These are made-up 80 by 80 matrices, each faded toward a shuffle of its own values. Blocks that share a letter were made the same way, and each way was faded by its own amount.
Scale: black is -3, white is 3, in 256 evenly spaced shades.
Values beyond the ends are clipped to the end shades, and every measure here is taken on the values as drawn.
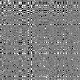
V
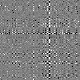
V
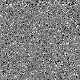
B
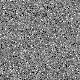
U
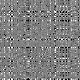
V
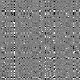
V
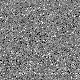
U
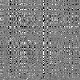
V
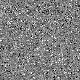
U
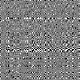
V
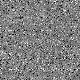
U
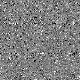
B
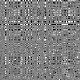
V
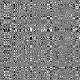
V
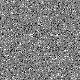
B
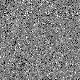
U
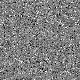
U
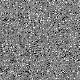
B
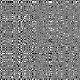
V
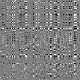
V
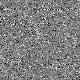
U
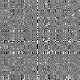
V
